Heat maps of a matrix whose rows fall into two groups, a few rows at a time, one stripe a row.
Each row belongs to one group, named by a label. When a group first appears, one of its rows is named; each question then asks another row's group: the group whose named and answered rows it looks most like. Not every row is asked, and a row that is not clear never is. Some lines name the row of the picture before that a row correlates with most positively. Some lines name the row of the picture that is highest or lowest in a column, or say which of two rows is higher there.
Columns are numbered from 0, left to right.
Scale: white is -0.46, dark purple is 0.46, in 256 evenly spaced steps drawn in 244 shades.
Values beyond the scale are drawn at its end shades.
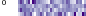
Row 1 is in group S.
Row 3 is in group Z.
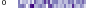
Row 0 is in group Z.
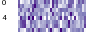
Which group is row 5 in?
S
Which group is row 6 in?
S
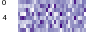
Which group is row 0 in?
Z
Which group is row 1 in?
Z
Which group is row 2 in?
S
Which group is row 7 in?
S
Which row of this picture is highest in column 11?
5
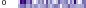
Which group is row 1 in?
S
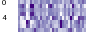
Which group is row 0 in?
Z
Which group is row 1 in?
S
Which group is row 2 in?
S
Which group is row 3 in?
S
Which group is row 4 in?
Z
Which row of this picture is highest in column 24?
5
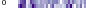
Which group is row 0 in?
S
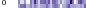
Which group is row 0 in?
Z
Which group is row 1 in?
S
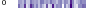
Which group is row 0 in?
Z
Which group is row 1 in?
Z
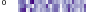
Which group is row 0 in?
S
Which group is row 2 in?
S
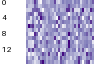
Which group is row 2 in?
Z
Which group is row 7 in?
Z
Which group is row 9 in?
S
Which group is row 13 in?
Z
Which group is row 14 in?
Z
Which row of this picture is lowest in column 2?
8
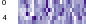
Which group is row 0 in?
S
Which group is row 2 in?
Z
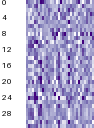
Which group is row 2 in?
Z
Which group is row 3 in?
Z
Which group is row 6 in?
S
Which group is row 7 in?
Z
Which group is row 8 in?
Z
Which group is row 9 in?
S
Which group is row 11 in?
S
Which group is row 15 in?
S
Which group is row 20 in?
Z
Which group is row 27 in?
S
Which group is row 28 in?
S
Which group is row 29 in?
S
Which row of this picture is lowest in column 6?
23
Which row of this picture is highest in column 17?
0
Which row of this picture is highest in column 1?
24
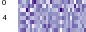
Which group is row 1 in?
Z
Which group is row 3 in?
S
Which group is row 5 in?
S
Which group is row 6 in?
Z
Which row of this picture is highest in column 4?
2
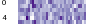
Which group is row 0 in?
S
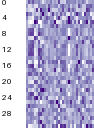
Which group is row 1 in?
Z
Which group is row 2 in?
Z
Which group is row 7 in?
S
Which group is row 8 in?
S
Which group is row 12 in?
S
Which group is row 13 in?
S
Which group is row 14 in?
S
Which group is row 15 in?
Z
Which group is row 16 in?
S
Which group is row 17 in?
S
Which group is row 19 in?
Z
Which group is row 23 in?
S
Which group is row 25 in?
Z
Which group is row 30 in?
S
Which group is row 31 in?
Z
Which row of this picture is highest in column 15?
25
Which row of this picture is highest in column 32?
31
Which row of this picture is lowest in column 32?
3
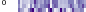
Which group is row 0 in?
Z
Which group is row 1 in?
Z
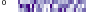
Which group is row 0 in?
Z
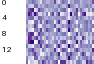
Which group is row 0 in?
S
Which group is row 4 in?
S
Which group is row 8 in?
S
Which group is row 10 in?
S
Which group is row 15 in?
Z
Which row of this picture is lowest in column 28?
15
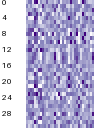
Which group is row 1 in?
Z
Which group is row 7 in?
S
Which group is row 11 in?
S
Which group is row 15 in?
S
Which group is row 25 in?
S
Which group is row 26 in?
Z
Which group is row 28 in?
S
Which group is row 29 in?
S
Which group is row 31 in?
Z
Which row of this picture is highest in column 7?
12
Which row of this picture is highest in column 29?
8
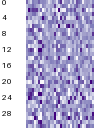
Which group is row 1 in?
S
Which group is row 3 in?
S
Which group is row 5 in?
Z
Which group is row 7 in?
S
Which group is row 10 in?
S
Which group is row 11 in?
Z
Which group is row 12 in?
S
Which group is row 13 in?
S
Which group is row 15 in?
Z
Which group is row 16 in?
S
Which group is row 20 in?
Z
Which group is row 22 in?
S
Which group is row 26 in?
Z
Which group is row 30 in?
S
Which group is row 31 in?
Z
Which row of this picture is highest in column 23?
6
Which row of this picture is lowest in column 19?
2
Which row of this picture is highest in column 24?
24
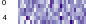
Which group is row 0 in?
Z
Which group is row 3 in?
S
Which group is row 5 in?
Z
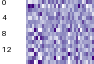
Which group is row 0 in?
Z
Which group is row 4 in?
Z
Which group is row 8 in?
S
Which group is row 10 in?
S
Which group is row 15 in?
S
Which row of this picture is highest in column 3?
1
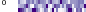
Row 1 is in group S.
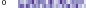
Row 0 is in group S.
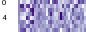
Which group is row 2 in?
S
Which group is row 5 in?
S
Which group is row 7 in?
S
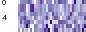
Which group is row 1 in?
S
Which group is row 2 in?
S
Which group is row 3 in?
Z
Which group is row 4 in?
S
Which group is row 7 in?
Z
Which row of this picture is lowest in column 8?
0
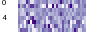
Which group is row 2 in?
Z
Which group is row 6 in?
Z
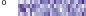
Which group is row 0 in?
Z
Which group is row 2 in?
S
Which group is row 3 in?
Z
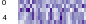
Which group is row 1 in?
Z
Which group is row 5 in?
Z
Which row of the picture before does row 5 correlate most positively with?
0
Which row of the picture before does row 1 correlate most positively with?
3
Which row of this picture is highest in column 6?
1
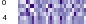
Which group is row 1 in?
S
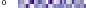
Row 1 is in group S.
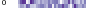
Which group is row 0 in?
S
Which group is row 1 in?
Z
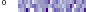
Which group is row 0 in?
Z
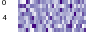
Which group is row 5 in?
Z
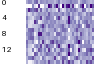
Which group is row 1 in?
Z
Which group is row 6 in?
Z
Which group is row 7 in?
S
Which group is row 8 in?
S
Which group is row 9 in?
S
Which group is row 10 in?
Z
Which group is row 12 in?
Z
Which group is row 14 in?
S
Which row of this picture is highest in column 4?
5
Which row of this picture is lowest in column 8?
1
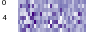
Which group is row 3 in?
Z
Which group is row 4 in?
S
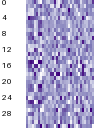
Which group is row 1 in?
Z
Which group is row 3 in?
Z
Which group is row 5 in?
S
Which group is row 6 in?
S
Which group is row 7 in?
Z
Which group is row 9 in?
S
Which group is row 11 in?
Z
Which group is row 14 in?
Z
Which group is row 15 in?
S
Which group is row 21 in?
S
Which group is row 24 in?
Z
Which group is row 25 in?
S
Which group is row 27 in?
Z
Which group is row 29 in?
Z
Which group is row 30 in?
Z
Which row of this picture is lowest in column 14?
31
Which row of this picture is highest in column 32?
27
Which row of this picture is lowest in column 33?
31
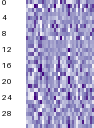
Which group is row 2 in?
Z
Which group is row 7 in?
S
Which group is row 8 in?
Z
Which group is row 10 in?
S
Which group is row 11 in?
S
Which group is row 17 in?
S
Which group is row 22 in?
Z
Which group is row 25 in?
S
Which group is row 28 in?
S
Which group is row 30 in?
Z
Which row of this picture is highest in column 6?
17
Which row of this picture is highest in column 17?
9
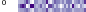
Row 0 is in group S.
